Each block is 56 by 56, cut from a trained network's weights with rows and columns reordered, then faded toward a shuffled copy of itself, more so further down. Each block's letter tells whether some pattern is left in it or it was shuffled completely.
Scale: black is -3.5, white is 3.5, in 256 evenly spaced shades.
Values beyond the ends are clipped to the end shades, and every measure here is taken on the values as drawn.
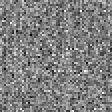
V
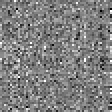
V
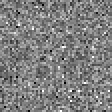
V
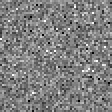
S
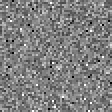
S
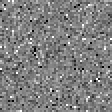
S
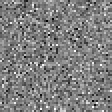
S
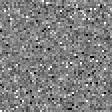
S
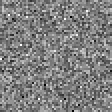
S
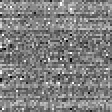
V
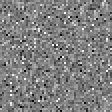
S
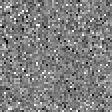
S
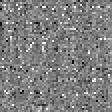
V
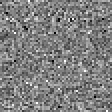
V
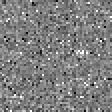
V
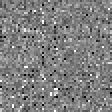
V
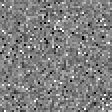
S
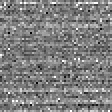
V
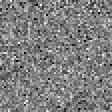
S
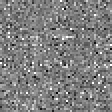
V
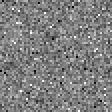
S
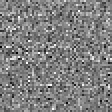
V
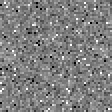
S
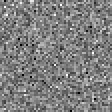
S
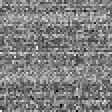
V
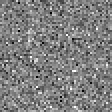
S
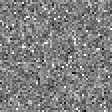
S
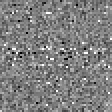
V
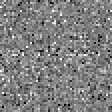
V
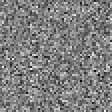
V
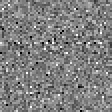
V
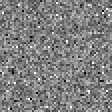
S
